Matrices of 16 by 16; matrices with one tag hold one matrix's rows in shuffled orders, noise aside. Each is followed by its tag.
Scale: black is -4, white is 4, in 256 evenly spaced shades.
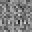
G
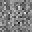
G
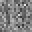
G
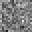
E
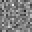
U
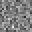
U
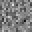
U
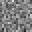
U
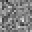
E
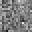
E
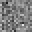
E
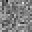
E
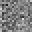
E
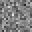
U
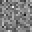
U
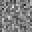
U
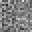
E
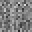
G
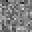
E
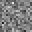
U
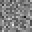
U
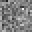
E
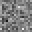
E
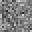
E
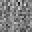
G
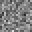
U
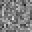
U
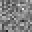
E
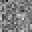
E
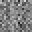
G
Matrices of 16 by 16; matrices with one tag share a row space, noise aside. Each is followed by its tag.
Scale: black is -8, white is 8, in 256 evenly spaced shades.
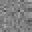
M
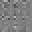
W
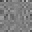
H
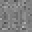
W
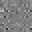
H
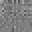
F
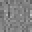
H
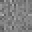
F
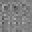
W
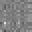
M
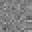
M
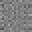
F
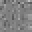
M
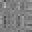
M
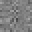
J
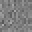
F
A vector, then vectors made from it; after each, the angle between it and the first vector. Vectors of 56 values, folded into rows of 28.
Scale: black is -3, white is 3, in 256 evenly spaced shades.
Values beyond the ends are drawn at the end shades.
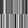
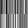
partly aligned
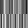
nearly parallel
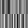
orthogonal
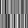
orthogonal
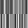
nearly parallel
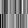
partly opposed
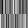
partly aligned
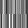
partly aligned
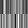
nearly parallel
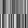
partly opposed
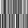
nearly opposite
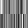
partly opposed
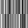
orthogonal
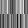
orthogonal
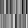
partly aligned
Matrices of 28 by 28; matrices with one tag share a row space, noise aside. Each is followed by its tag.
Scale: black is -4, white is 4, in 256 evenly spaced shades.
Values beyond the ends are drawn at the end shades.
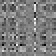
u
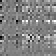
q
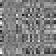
q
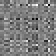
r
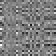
q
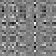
u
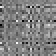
q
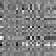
q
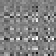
r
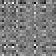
u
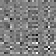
r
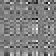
r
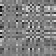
q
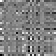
q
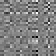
r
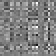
r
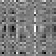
u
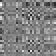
q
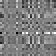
q
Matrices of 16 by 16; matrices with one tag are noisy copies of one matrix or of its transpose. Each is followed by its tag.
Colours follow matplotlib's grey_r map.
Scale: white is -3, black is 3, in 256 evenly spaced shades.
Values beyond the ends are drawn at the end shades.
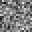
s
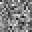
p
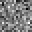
s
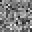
p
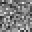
s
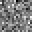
s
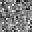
s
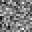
s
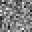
s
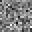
p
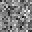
p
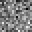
s
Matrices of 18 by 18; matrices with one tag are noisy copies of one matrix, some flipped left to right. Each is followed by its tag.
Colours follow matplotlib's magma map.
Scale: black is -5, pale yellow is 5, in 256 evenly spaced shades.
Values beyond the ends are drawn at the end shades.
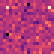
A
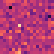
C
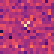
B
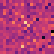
B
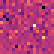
C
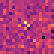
B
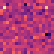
A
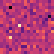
C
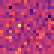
C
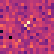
B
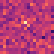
B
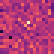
B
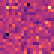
A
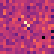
B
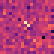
B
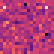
A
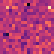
A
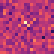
B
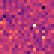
C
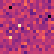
C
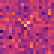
B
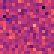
C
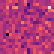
A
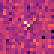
B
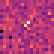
B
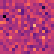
C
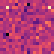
A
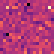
A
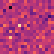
C
